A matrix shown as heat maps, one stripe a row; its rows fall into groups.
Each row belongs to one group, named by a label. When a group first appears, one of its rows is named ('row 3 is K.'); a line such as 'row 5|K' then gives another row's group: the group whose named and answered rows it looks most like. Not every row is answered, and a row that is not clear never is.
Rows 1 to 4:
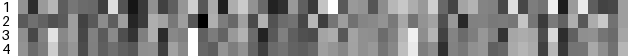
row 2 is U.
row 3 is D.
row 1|D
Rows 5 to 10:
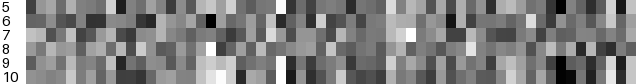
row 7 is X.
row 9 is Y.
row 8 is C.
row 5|Y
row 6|U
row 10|Y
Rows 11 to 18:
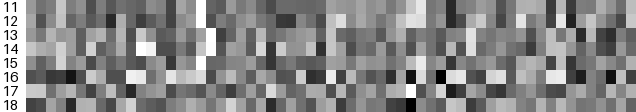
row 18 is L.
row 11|D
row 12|D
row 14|C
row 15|D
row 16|L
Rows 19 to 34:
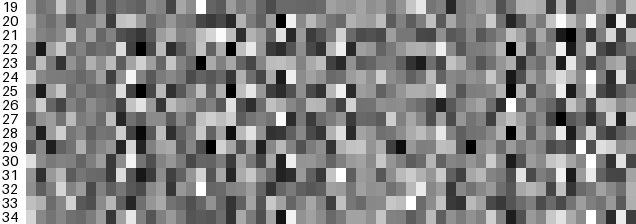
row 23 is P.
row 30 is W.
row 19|D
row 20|W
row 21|Y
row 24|W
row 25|D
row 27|Y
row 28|D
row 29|U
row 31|D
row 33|X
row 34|W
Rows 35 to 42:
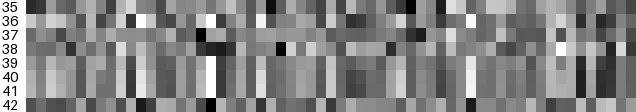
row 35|L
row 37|P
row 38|W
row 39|C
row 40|C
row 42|U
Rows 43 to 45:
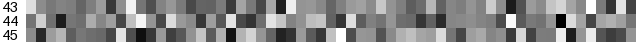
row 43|W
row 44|P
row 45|D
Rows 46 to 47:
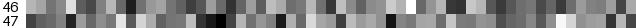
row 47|W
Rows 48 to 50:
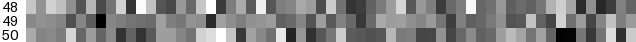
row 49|U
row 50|Y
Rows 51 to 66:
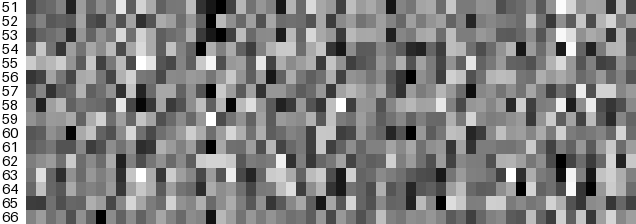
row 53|W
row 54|P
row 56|L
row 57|U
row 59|C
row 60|L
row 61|U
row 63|P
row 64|P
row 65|L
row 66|U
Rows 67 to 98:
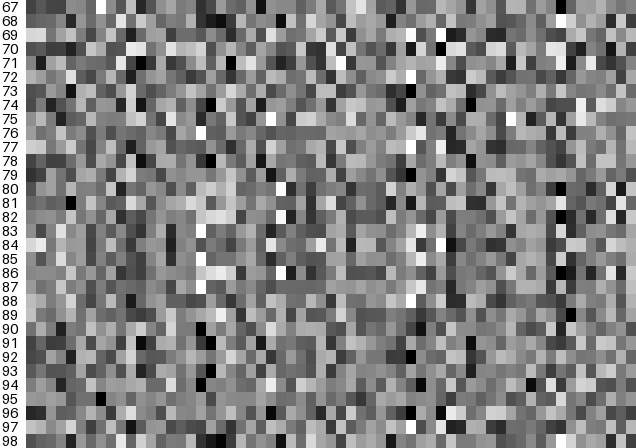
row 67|U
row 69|X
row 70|L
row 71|D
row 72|X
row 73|L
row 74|U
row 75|P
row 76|D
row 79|L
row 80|Y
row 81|L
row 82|Y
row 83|D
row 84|X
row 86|Y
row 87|D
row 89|Y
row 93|U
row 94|P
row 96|L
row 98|W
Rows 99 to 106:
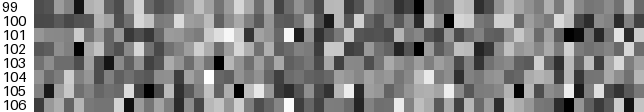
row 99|L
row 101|Y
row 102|L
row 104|D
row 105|D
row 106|Y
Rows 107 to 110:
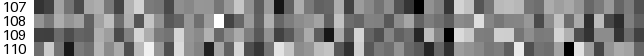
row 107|L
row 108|C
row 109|L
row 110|P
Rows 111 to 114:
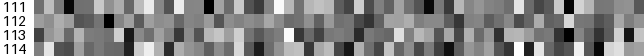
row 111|P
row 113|Y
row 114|P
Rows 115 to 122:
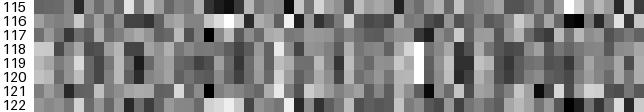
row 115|W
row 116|Y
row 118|X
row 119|X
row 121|P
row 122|Y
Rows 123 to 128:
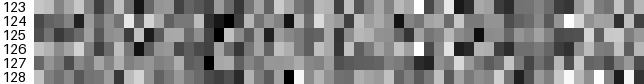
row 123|X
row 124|W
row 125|U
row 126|X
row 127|P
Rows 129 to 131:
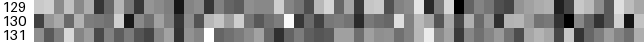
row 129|X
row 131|D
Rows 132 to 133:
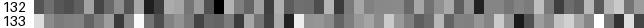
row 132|U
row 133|W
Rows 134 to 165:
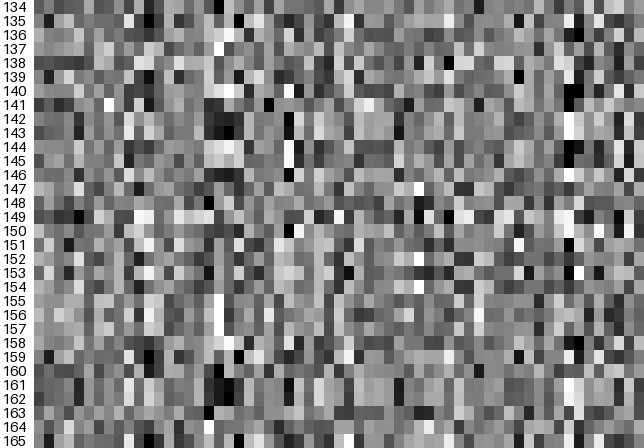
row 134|U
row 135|D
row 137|C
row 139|D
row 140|Y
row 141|U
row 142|W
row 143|W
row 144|Y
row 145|Y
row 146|W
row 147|X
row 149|L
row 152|X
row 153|P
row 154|X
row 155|C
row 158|Y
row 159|D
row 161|W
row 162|W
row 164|D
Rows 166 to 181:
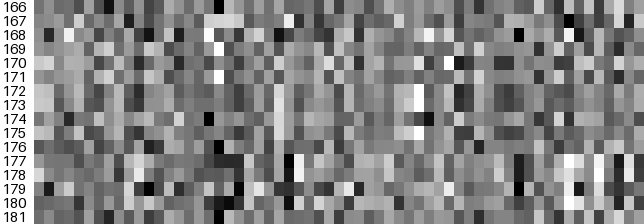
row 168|D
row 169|C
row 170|X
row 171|C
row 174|P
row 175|X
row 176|U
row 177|W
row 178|W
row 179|D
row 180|W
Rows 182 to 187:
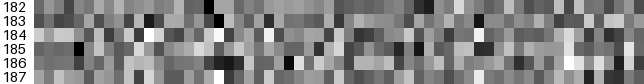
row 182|P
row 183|U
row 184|C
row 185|L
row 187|C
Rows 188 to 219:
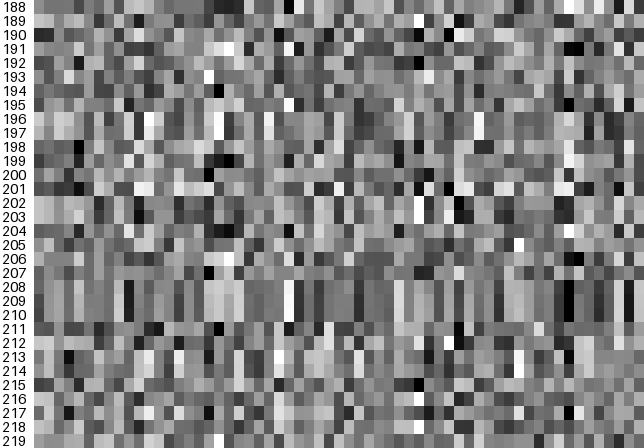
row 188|W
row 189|X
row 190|L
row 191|Y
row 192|L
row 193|D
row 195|Y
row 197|C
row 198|L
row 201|L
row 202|X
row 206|Y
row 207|P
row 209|Y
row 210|Y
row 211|U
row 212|X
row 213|P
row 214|P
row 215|L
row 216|X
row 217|P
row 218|X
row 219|C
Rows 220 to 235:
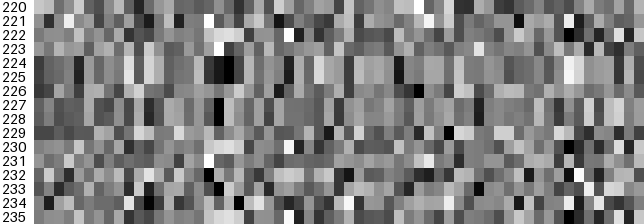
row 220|X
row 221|D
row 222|Y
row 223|C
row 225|W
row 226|L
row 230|Y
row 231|D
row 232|P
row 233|U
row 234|D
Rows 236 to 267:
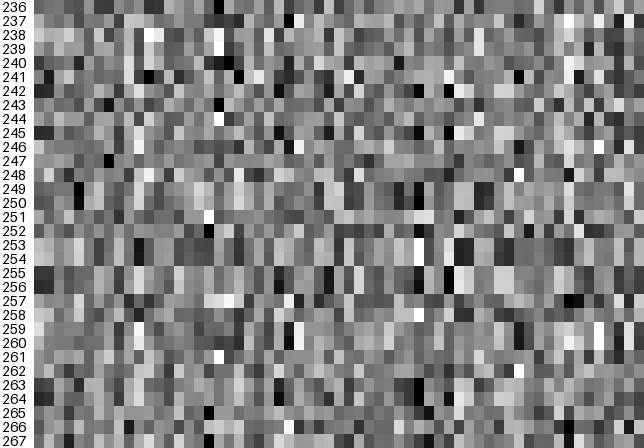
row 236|U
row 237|W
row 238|C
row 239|C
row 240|W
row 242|L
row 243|U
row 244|C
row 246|W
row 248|P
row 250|L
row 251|D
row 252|P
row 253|X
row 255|L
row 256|L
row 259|W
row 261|C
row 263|L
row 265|P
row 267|P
